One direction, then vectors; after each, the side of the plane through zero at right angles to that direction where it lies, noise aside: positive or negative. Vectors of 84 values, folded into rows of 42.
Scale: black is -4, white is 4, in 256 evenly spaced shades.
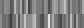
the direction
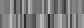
negative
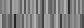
positive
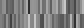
positive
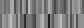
negative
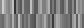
negative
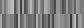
negative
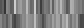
positive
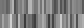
negative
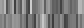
negative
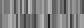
negative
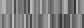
positive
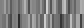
positive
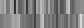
negative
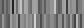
positive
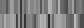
negative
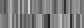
negative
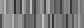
negative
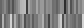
negative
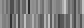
positive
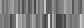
positive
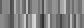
positive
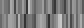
negative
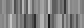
negative
